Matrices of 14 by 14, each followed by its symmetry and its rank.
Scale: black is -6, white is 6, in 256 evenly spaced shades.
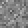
symmetric, full rank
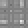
symmetric, rank two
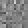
neither, rank three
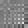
symmetric, rank two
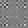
symmetric, rank two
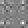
symmetric, rank two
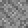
symmetric, full rank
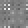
symmetric, rank two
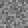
neither, full rank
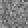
neither, full rank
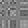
symmetric, rank two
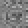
neither, rank three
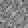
symmetric, full rank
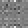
neither, rank three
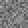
symmetric, full rank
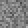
neither, full rank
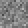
neither, full rank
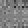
neither, rank two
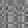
neither, rank two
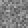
neither, full rank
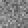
neither, full rank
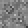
symmetric, full rank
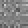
neither, rank three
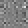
neither, rank three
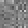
neither, rank three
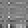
neither, rank two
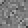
symmetric, full rank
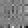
neither, rank two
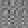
neither, rank two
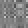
neither, rank two
